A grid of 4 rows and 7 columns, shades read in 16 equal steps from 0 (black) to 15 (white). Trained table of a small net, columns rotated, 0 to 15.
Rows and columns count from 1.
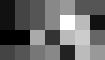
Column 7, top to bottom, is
5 1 6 9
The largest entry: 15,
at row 2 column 5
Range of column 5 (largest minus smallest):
13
